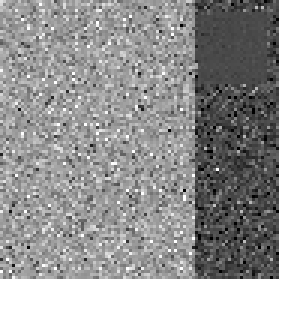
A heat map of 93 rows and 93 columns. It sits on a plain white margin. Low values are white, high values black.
In the top right lies a patch that is calmer than the rest. A vertical seam about 70% of the way across splits the table, and the right part is higher. There are no regular stripes. The top right is the calmest part.
